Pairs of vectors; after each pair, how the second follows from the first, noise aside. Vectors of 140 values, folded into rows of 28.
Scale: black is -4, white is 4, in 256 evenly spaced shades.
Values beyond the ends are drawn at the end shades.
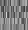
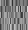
shuffled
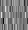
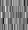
copied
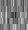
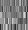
shuffled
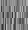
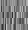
copied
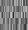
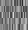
negated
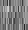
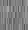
shrunk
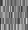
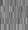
shrunk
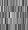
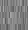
shrunk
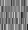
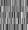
negated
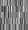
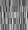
shuffled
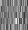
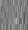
shrunk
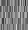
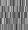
negated
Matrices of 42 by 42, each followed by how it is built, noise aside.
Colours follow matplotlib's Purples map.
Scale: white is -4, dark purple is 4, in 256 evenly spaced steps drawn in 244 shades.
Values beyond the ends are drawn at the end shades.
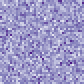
noise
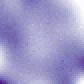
smooth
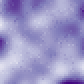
smooth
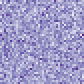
noise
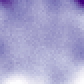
smooth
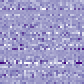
uneven rows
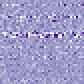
uneven rows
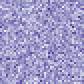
noise
